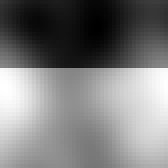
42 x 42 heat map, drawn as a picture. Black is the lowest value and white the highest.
Overall the values sit about 50% of the way up the scale. The ninth with the lowest average is the top middle. A horizontal seam about 40% of the way down splits the table, and the bottom part is higher. There are no lone odd cells.
